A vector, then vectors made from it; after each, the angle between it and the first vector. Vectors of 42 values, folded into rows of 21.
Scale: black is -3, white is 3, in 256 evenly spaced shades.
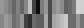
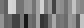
orthogonal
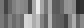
nearly opposite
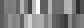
nearly opposite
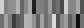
orthogonal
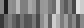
partly aligned
